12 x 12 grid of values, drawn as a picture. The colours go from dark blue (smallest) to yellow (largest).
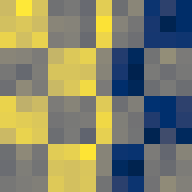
The field is checkered. The halves do not mirror each other. The top left is the ninth with the highest average. A vertical seam about 60% of the way across splits the table, and the left part is higher.
